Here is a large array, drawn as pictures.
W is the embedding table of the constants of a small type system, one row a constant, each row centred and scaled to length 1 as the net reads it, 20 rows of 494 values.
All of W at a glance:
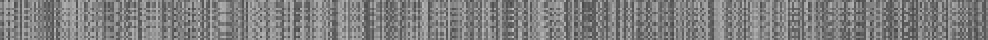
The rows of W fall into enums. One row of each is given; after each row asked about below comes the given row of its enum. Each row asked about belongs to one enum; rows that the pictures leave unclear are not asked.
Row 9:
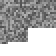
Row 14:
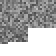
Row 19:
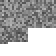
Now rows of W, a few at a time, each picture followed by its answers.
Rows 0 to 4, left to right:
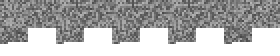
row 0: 19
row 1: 9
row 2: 9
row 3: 9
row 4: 14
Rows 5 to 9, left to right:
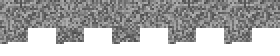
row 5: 9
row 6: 19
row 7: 14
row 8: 9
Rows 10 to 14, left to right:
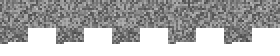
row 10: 14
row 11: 19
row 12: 19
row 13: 9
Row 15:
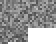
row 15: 14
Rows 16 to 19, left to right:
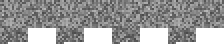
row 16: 19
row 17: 19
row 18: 14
